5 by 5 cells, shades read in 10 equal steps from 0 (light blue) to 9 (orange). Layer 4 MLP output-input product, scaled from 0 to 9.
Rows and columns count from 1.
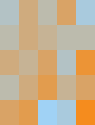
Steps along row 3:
down up down up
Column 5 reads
1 3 8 6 9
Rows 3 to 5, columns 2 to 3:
4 6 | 5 7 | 7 0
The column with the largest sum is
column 5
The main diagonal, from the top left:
2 5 6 4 9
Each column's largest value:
6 7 7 6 9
